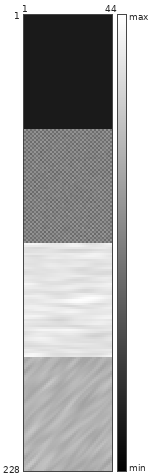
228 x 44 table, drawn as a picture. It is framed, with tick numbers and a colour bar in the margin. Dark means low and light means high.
It is made of 4 by 1 panels. Panel 1,1: very low, flat. Panel 2,1: middling, checkered. Panel 3,1: very high, streaked across, faint in contrast. Panel 4,1: high, slanting up to the right, faint in contrast.
